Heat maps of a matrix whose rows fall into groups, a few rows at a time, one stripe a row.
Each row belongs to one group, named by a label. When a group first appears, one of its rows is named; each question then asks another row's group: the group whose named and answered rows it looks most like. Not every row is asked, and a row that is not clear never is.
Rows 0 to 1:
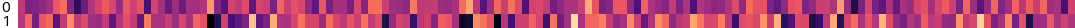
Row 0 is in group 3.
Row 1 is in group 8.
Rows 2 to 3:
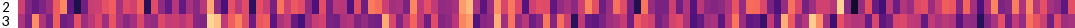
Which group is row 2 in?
3
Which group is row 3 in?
3
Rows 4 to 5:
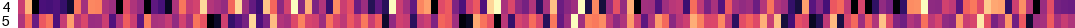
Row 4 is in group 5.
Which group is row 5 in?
8
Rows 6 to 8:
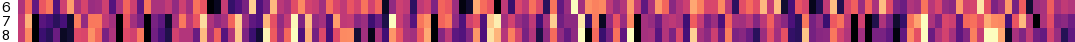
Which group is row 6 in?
8
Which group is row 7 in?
5
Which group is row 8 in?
5
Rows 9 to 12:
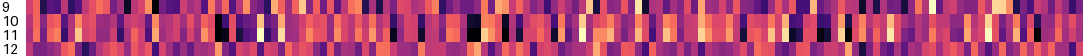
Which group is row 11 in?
8
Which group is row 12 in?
3
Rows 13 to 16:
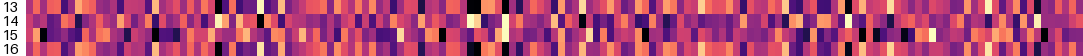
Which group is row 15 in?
5
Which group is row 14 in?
3
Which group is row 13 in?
8
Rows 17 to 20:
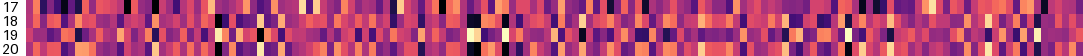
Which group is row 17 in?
5
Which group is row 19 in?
3
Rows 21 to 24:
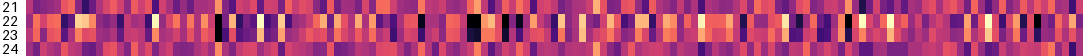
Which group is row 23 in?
8
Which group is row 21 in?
3
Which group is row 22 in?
8
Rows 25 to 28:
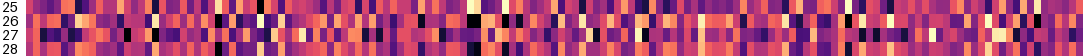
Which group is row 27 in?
5
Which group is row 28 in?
8
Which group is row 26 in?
8
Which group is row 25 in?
3
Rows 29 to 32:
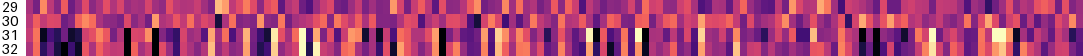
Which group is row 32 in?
5
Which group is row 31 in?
5
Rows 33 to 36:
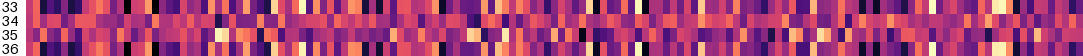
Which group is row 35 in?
3
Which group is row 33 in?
5
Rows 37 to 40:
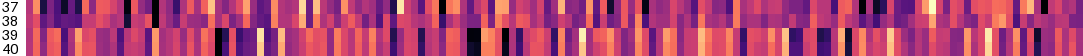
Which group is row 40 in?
8
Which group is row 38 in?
5
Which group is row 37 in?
5
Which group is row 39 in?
8
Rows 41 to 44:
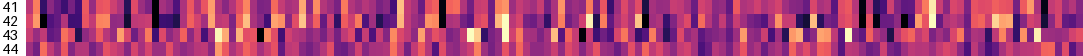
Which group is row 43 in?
3
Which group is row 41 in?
5
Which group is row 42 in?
5
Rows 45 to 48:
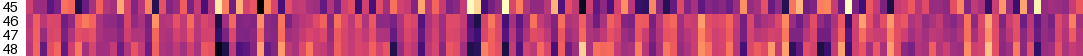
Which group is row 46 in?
8
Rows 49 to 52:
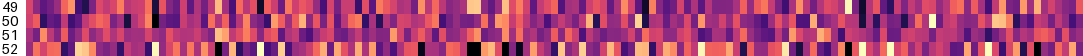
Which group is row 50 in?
5
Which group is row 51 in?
3
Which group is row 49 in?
3
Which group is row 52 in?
8
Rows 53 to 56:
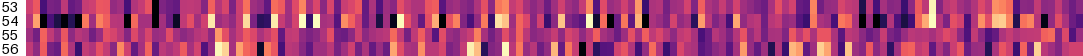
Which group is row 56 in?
3
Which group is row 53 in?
5
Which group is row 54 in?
5
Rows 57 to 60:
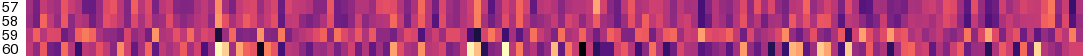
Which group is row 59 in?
8
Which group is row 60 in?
3
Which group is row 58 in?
3
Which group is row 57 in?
3
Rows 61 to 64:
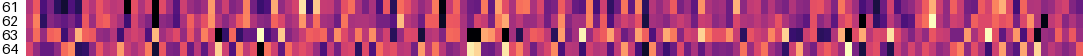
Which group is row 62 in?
5
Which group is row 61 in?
5
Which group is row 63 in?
8
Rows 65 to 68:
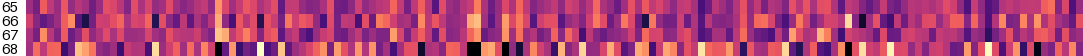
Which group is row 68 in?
8
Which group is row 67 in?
3
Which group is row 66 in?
3
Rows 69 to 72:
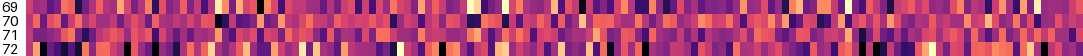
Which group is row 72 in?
5
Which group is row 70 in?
8
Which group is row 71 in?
3
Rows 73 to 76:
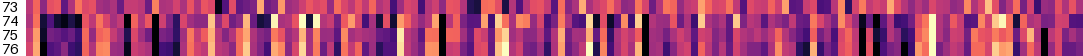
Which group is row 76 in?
5
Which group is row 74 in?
5
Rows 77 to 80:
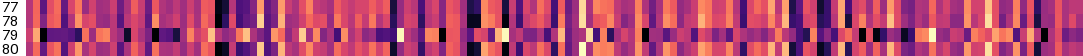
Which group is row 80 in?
8
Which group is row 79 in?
5
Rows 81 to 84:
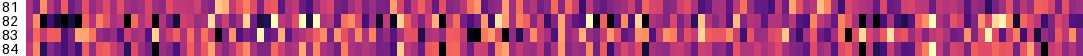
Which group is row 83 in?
8
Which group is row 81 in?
3
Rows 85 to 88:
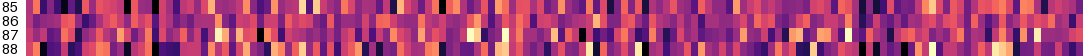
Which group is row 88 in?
5
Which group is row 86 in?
3
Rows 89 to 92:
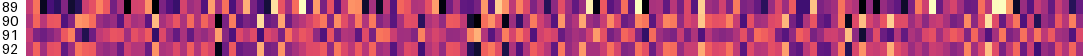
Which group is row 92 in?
8
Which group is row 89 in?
5
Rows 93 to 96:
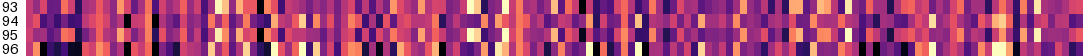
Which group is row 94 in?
5
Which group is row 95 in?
3
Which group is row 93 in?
3
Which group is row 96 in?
5
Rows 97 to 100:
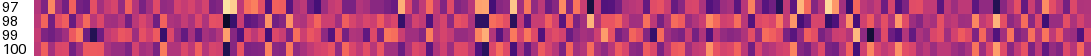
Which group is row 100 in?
8
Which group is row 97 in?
3
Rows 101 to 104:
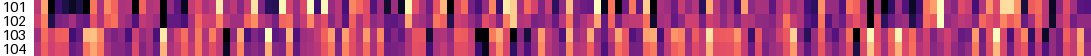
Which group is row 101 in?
5
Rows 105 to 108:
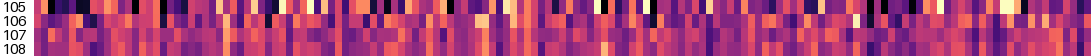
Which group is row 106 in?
3
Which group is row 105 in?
5
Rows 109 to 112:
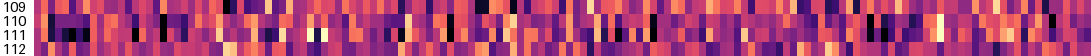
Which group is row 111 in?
5
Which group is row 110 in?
5
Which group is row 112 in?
3
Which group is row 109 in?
8
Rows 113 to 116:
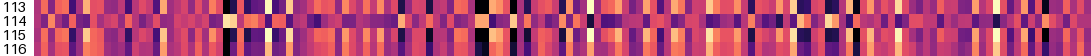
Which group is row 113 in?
8
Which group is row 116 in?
8
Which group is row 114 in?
3
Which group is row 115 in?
8
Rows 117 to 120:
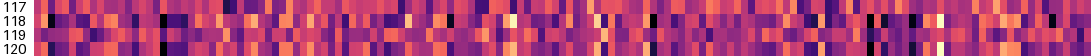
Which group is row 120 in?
5
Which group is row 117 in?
8
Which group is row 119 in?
3
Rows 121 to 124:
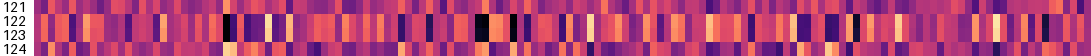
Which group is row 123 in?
8
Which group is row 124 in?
3
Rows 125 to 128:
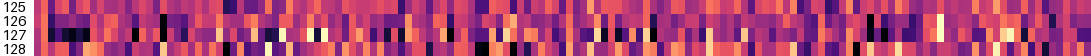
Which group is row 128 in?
8
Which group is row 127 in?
5
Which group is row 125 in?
8
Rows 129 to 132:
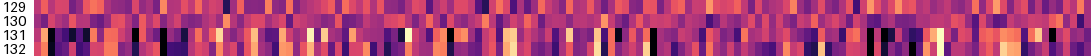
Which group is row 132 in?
5
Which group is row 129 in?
8
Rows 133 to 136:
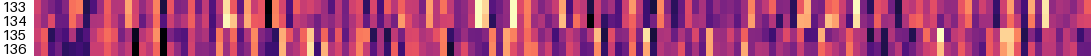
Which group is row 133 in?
3
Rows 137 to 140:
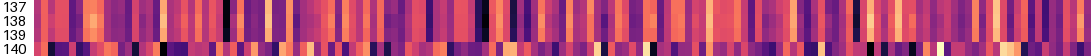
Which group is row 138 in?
8
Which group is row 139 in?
8
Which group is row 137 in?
8
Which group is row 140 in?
5
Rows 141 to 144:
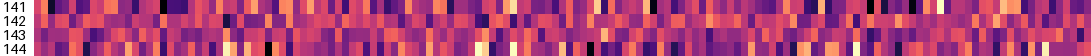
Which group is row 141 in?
5
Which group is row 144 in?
3
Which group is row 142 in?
8
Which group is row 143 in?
3
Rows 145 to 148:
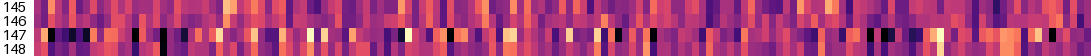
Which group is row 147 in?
5
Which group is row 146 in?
3
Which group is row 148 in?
5
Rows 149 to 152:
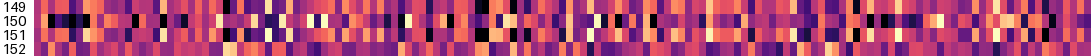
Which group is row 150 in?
5
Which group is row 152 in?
3
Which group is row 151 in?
8
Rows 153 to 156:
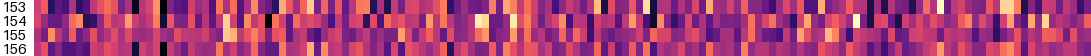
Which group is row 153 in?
5
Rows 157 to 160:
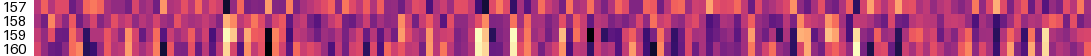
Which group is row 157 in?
8
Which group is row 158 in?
3
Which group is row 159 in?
3
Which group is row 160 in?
3
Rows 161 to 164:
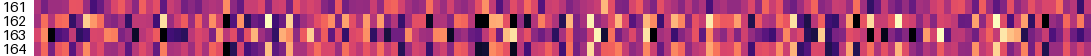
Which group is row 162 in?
8
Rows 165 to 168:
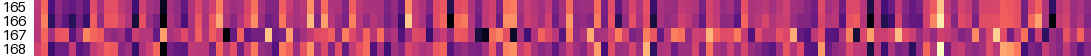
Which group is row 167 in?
8
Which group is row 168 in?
5
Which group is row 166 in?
5
